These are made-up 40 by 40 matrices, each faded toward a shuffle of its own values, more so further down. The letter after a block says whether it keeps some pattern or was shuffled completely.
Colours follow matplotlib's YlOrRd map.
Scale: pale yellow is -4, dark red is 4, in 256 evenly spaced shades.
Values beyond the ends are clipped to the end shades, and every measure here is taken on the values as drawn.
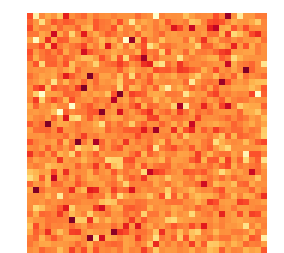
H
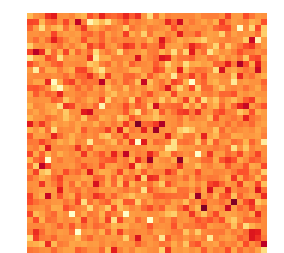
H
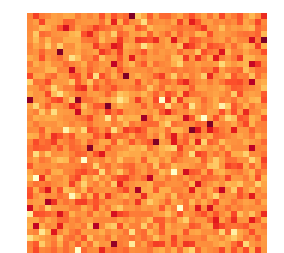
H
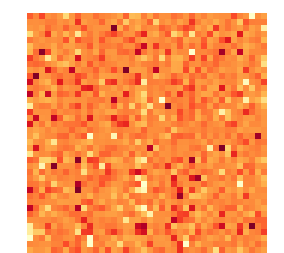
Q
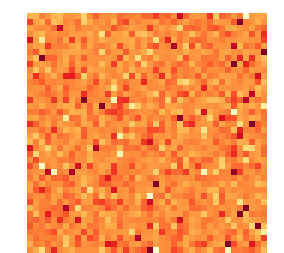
H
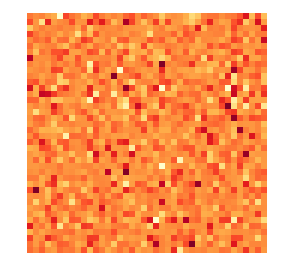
Q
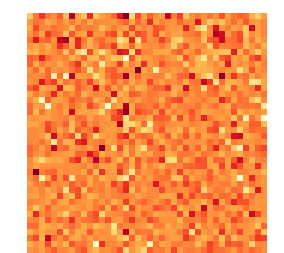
Q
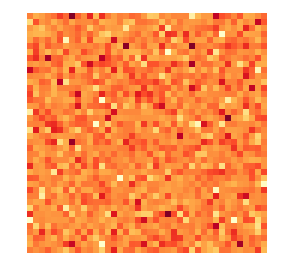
H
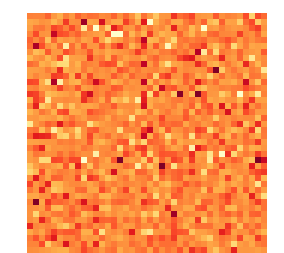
Q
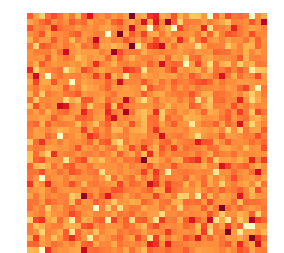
Q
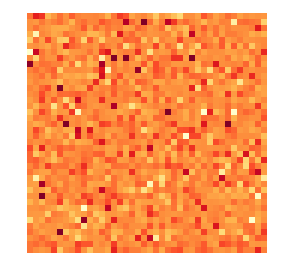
H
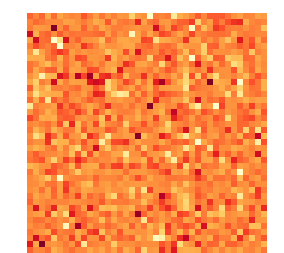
Q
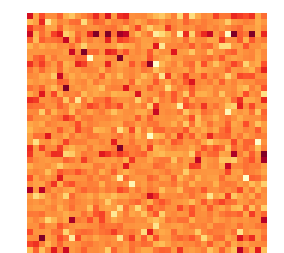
Q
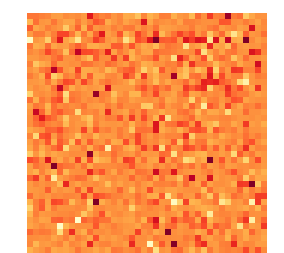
Q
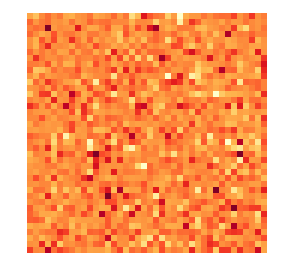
Q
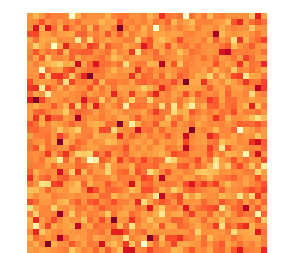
H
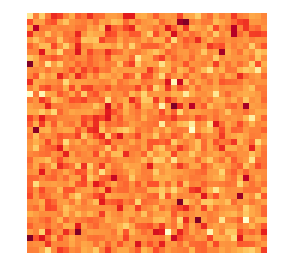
H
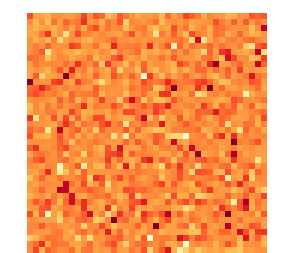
H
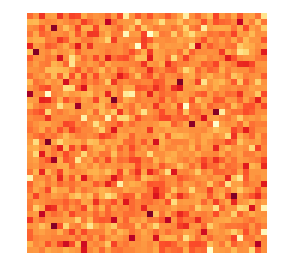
H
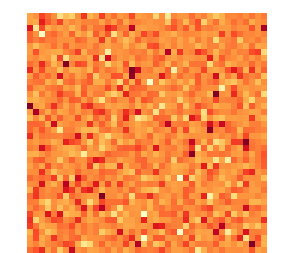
H
